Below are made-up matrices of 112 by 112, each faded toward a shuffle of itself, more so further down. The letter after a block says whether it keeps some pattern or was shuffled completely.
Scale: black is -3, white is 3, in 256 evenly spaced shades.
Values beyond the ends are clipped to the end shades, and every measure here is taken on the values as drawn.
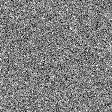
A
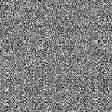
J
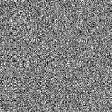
J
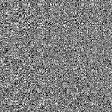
J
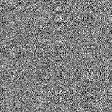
J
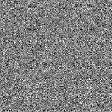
J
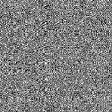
J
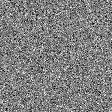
A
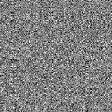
J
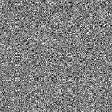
J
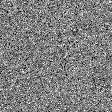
A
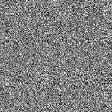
J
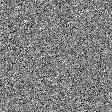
A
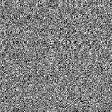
J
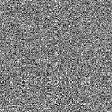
J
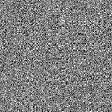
J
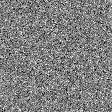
A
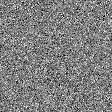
A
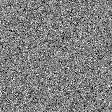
A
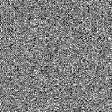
J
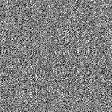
J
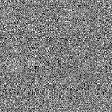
J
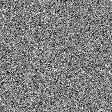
A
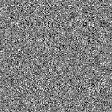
J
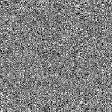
J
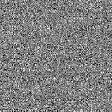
J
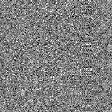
J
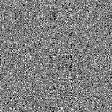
J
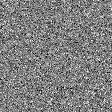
A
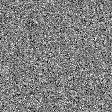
A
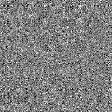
J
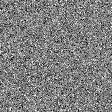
A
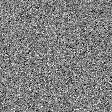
A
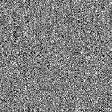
J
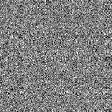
J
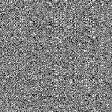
J
